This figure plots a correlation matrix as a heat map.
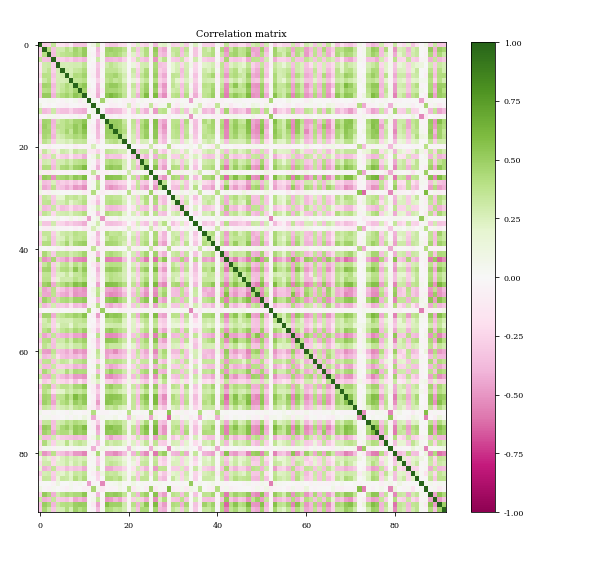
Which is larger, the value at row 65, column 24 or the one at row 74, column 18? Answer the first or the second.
the second
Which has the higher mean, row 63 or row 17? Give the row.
17
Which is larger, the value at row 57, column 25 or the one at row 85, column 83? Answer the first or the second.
the first
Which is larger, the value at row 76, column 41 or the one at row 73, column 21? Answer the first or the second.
the first
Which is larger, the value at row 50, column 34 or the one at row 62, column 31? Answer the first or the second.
the second
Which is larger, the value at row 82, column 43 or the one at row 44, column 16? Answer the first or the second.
the second
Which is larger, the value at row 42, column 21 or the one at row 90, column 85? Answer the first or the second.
the second
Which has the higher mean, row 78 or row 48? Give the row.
78
